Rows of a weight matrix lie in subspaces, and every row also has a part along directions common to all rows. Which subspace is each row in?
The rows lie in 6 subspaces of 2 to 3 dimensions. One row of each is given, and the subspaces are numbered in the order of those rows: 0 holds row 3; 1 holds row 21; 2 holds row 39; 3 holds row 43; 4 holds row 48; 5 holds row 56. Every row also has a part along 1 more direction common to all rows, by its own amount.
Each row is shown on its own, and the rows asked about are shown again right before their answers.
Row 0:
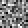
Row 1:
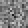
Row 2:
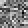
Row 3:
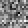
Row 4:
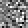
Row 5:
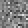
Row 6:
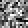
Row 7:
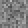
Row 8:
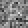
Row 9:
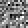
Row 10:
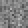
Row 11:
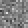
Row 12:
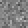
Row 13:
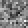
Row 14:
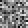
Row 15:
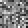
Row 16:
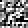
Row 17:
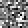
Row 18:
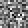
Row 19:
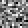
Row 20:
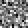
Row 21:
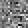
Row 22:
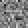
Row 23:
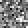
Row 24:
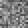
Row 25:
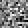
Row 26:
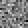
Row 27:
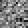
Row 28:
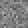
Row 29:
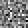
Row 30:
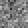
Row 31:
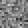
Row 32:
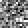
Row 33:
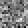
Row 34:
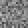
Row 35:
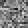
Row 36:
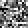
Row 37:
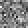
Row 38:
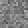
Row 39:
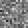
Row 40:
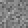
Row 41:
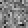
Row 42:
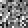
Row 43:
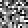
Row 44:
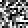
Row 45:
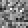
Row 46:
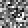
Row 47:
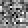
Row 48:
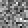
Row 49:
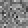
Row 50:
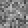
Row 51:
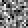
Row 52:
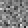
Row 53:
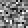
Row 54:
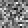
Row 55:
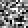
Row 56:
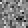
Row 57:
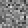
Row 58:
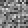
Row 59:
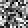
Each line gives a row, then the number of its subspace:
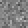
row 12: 5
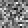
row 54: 5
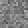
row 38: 4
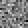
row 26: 2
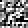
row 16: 3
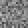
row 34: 3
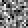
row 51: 0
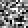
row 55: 2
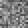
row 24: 3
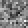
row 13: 0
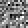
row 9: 4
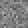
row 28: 5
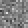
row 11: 2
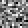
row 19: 2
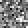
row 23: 5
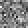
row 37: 5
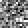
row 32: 4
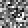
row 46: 1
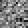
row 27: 4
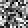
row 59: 0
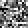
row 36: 4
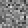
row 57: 0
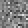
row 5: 1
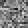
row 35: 4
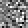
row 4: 0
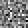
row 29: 1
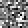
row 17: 1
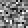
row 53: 2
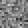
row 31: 2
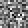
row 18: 1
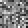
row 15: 3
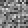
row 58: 4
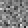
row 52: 3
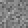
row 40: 3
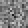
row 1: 1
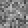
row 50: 0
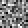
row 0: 2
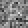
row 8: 0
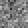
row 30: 1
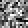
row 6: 0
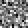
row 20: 2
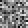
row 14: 3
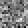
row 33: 3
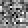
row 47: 5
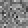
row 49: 5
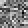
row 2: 4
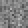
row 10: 1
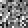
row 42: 3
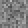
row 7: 0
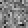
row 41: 5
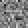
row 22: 0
